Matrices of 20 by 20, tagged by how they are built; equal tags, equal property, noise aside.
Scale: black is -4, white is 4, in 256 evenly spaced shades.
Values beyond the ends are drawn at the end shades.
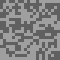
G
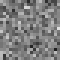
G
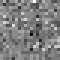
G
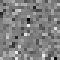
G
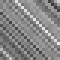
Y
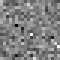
G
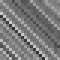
Y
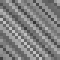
Y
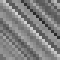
Y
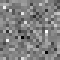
G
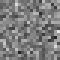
G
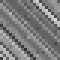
Y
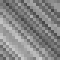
Y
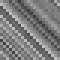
Y
